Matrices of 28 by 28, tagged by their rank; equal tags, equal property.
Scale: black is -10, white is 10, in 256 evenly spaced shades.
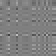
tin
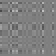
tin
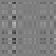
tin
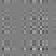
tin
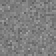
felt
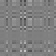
tin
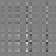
tin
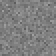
felt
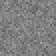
felt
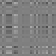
tin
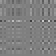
tin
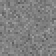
felt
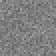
felt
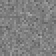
felt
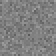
felt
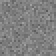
felt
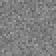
felt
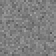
felt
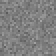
felt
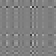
tin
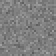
felt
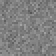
felt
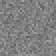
felt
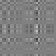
tin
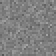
felt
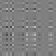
tin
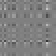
tin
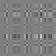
tin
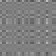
tin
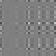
tin
